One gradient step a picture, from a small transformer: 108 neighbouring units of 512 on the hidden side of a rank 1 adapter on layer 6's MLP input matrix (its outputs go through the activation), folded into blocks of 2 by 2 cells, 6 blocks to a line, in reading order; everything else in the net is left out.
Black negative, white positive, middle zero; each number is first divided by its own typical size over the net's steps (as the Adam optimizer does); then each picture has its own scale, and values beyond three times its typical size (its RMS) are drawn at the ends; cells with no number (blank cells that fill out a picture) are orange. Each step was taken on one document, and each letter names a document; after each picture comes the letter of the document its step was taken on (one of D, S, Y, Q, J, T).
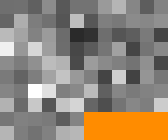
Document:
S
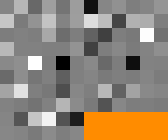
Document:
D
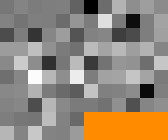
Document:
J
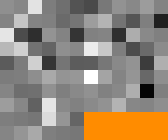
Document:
J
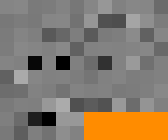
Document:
D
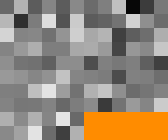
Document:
S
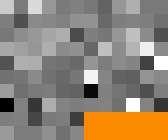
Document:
J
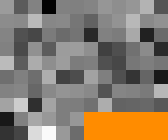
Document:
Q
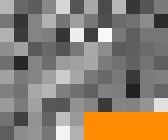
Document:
S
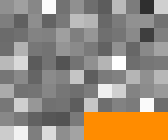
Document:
Q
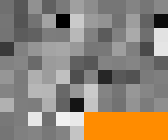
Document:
S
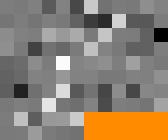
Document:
D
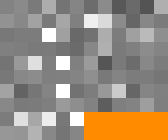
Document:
D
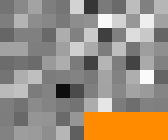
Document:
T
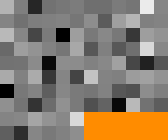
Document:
J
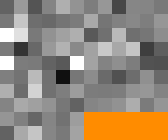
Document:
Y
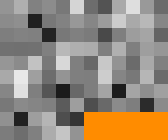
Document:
T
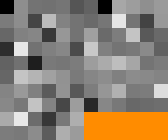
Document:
T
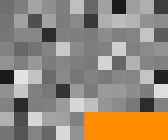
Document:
T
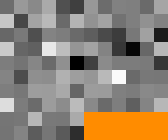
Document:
S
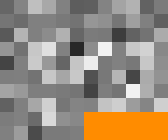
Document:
J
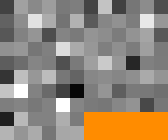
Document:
T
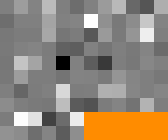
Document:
D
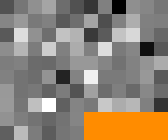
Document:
Y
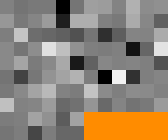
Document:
S
